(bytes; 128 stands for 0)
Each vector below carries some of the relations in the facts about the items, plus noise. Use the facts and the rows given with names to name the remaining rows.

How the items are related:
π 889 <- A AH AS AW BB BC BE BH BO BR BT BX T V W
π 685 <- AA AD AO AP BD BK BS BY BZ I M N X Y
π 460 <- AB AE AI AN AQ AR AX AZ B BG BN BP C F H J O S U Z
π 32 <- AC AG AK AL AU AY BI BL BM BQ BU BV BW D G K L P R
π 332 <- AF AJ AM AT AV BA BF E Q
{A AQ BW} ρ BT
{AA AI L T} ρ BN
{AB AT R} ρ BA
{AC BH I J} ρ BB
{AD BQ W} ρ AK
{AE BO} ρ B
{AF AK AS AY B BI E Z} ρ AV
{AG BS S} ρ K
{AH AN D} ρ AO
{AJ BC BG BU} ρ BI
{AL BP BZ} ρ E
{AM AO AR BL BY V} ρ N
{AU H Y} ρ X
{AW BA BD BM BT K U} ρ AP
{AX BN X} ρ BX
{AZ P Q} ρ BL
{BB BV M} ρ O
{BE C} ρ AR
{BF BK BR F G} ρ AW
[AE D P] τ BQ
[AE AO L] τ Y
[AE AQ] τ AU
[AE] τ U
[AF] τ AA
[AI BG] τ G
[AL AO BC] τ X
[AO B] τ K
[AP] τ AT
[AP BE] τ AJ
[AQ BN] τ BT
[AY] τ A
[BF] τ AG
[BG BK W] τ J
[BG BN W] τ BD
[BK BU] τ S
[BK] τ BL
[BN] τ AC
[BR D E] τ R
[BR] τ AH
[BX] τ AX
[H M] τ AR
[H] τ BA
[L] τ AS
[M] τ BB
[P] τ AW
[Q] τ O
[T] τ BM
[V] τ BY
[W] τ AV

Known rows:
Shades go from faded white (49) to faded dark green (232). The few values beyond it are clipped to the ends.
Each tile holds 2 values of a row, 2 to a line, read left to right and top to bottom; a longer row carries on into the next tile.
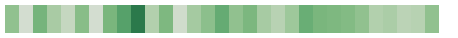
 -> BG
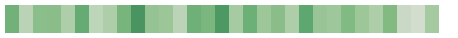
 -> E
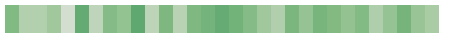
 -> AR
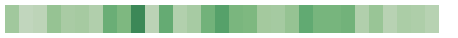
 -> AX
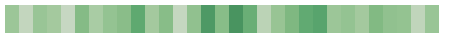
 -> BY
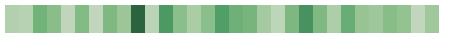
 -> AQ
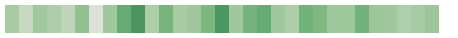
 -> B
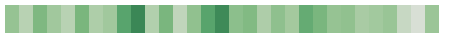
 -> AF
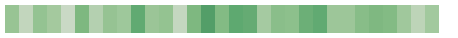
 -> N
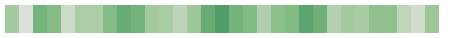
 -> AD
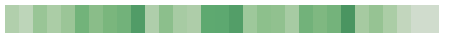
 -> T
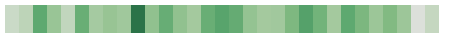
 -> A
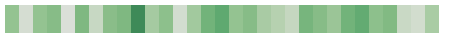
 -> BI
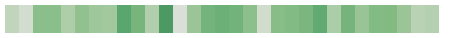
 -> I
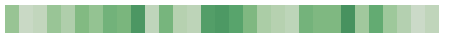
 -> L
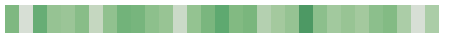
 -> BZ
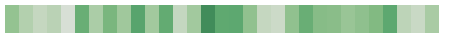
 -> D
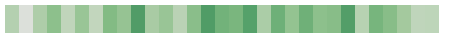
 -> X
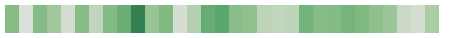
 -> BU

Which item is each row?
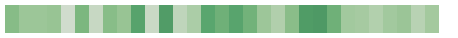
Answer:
AZ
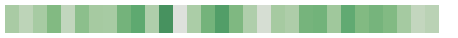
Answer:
AC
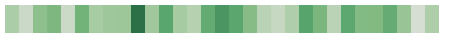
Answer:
BW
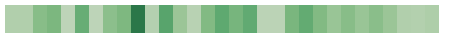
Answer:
U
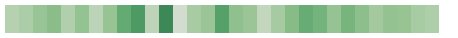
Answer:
J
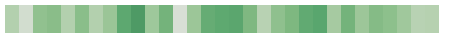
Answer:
M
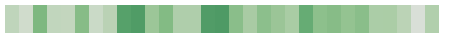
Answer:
BO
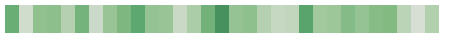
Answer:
AL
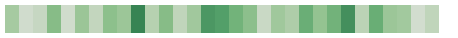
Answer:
AU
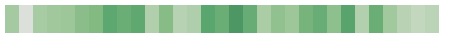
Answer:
AA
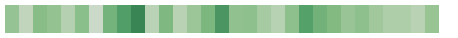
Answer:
Z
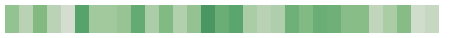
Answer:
BE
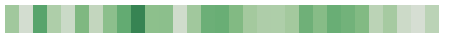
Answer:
BC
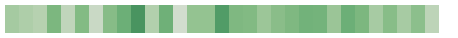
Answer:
O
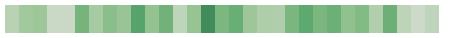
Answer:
AH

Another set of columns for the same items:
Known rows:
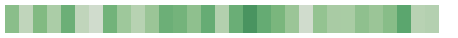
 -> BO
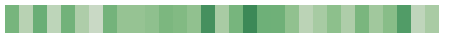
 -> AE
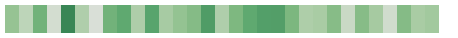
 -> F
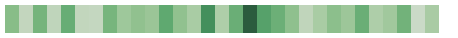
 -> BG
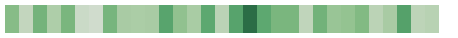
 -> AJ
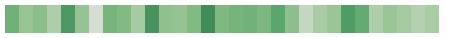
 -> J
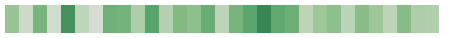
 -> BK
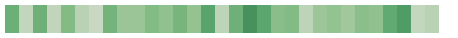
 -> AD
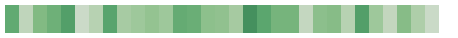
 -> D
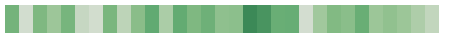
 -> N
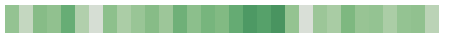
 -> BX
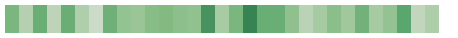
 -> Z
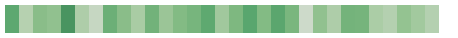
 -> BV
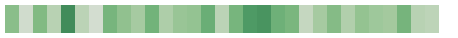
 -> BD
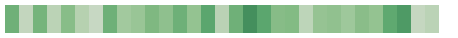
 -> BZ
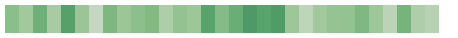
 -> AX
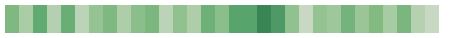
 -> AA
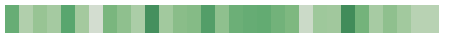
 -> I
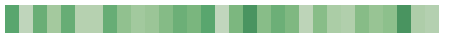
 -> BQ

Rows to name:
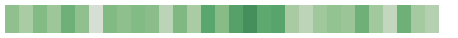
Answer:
H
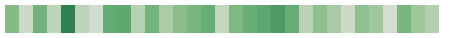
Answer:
G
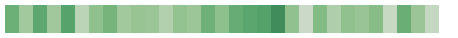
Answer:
L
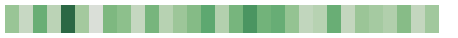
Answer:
AB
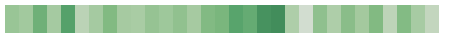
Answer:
T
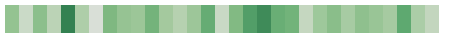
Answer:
BS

